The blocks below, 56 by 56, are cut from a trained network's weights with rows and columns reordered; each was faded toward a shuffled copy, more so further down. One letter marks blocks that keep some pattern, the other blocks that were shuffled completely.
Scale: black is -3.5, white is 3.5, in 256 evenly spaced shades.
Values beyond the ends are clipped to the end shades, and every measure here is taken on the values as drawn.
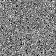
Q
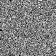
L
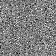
Q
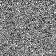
L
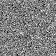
L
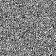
Q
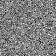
Q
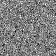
L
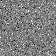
L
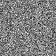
L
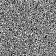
Q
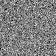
L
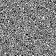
L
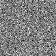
Q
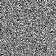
Q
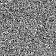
L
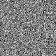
Q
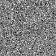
Q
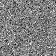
L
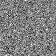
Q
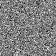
L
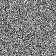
L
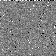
Q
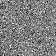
L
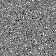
L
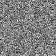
Q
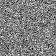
L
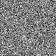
L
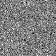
Q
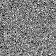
L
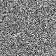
Q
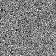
Q
